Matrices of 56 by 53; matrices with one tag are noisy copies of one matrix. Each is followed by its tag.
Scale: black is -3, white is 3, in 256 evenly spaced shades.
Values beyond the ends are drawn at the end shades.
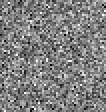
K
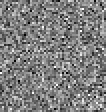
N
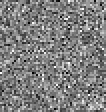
N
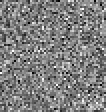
N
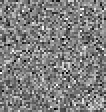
N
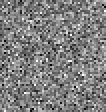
K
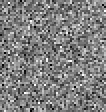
K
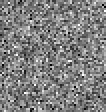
K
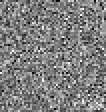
N
